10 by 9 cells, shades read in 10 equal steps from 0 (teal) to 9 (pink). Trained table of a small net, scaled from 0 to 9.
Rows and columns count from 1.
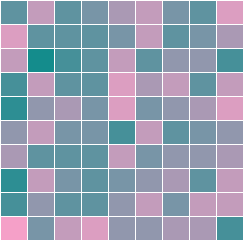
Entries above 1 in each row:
9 9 8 9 8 9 9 8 9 9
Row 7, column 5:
7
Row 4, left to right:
2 7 3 3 8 6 7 3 7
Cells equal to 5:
13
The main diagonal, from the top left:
3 3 2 3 8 7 5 3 7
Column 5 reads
6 4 7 8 8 2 7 4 5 5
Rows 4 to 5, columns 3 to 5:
3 3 8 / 6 4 8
